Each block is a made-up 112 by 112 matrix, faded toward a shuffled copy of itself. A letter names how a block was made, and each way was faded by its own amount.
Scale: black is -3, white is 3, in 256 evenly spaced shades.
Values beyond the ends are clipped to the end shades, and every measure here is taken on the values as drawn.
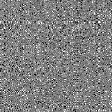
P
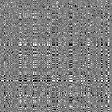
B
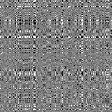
B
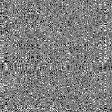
P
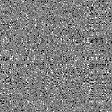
P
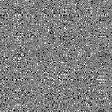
P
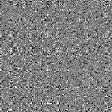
P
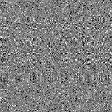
P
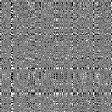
B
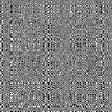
B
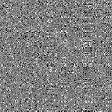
P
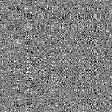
P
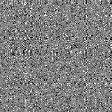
P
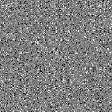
P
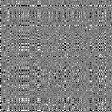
B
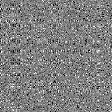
P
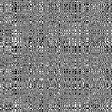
B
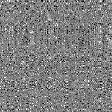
P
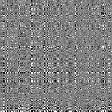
B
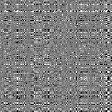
B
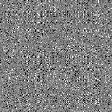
P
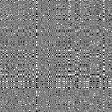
B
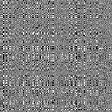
B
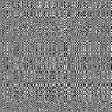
B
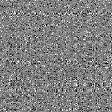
P
